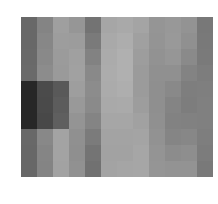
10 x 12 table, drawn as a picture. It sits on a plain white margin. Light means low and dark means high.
Ninth with the highest average: middle left. Calmest part: middle right. Odd patch: higher, in the middle left. Roughest part: middle left.
